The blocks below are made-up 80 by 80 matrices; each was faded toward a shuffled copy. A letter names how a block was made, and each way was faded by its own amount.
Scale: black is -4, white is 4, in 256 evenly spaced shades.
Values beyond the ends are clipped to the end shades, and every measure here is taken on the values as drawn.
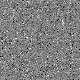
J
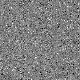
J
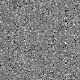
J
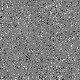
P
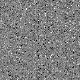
J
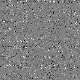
P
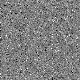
J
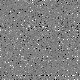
P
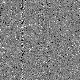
J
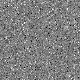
J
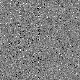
J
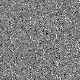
J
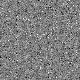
J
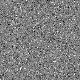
J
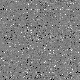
P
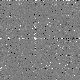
P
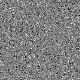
J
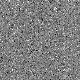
J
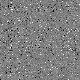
P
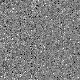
J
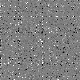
P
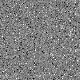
J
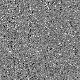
J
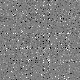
P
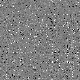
P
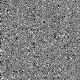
J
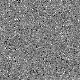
J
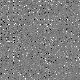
P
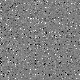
P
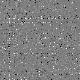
P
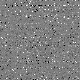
P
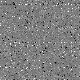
P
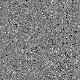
J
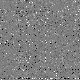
P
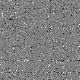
P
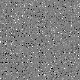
P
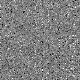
J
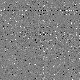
P
